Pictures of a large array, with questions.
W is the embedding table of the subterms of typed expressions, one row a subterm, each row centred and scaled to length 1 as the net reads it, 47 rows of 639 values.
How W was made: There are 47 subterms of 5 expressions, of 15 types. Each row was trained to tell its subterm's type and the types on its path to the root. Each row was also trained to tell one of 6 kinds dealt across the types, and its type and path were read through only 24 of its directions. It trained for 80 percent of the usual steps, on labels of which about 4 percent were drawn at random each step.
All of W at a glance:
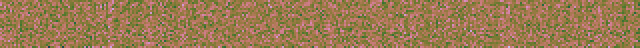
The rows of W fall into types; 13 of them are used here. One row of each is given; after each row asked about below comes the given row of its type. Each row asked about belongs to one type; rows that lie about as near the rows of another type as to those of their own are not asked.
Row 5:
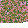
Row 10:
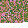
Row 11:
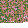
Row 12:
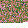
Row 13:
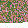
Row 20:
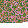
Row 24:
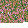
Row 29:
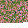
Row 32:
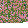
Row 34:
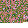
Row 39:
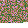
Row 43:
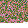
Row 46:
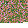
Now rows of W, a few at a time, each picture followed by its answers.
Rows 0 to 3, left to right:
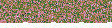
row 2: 39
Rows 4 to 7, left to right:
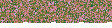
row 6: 34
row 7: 11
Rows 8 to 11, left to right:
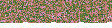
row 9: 39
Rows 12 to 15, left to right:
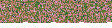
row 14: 39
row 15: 11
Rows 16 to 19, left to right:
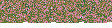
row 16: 5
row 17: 39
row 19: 34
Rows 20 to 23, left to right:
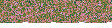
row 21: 24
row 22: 11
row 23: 12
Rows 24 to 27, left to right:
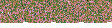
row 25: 43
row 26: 34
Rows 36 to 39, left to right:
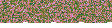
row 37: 46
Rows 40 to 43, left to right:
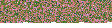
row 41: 11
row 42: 5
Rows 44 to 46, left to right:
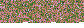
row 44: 12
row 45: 34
